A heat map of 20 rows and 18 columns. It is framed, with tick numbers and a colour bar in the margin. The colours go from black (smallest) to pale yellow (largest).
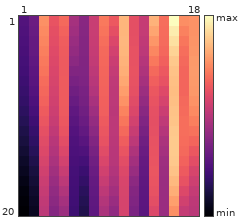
Ninth with the highest average: top right. Slope: up to the top right. Average level on the scale: 50%. Stripes: upright, repeating 3 times.
